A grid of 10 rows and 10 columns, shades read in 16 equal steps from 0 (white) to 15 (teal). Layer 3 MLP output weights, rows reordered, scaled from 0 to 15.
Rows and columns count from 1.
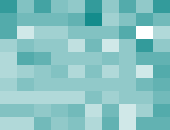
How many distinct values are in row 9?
7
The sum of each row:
99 97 66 71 82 65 75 62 73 72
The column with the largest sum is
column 10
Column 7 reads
7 6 8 3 8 5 7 6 9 10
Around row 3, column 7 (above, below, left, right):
6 3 8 11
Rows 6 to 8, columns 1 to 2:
5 6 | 6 8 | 5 5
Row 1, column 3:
12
